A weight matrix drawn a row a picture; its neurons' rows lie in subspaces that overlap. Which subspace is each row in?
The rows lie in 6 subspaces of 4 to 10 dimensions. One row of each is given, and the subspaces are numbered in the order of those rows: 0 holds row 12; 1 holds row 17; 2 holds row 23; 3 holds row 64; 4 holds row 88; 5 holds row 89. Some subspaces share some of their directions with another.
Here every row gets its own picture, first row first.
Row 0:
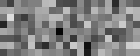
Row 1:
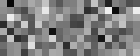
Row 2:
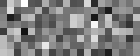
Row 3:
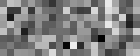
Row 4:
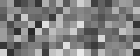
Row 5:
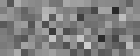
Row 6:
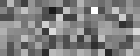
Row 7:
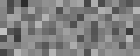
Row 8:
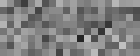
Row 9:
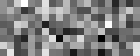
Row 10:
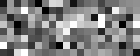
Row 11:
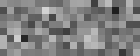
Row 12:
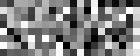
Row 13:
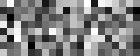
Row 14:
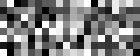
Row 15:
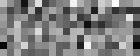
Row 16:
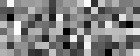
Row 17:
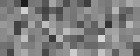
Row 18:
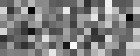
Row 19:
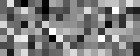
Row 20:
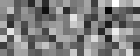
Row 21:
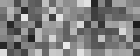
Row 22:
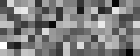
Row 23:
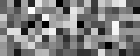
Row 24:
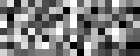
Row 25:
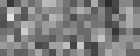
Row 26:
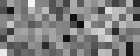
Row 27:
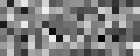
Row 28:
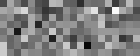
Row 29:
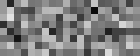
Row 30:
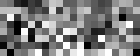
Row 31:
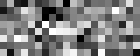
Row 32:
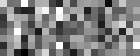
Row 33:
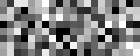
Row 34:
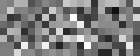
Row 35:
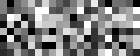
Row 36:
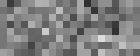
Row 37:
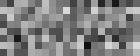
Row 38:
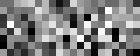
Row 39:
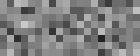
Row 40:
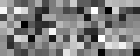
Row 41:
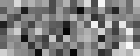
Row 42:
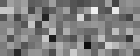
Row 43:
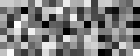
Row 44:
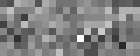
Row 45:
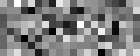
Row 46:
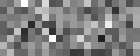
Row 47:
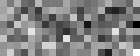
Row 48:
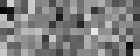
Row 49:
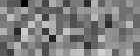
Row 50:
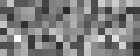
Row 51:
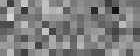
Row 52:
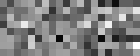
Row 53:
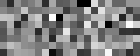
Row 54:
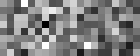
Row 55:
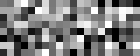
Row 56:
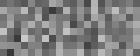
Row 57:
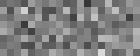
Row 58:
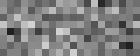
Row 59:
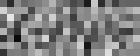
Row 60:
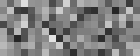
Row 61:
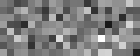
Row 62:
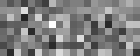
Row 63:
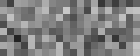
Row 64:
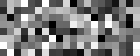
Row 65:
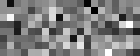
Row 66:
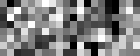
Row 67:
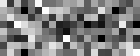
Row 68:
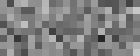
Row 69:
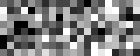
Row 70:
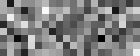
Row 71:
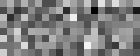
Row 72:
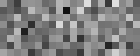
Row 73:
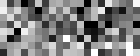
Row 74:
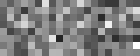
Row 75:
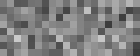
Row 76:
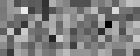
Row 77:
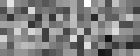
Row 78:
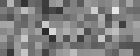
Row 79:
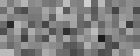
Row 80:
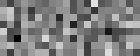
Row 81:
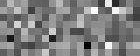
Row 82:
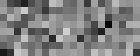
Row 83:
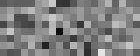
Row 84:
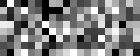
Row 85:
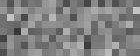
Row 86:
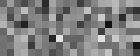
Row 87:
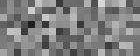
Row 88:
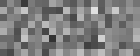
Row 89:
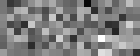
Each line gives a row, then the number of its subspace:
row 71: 0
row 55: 1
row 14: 4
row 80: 0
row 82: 3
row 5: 3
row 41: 2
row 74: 4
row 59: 4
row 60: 0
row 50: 0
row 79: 3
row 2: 3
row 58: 2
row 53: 4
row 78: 5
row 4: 4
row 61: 5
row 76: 3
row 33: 2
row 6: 4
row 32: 3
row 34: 3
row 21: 4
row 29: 0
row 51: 5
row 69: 5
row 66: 5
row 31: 4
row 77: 5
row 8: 3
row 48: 3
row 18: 5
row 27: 4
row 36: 5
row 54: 2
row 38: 3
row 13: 1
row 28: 3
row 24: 2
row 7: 3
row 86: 4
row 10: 3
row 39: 2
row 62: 3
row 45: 2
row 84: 5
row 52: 4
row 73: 3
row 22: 3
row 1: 1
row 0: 2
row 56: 0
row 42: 3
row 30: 4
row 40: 3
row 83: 2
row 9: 1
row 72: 3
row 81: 1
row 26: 3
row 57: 5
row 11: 2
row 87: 2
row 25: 5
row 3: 5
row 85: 0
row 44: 3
